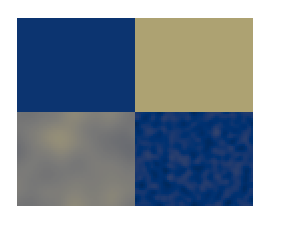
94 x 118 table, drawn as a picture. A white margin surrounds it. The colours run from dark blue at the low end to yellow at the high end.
It is made of 2 by 2 panels. Panel 1,1: very low, flat. Panel 1,2: high, flat. Panel 2,1: middling, smooth, faint in contrast. Panel 2,2: very low, blotchy, faint in contrast.
